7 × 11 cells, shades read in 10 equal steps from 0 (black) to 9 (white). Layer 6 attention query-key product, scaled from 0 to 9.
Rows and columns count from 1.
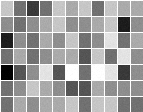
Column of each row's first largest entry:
1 5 9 10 6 3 6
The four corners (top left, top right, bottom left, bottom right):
7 6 4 4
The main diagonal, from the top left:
7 4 4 5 3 3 4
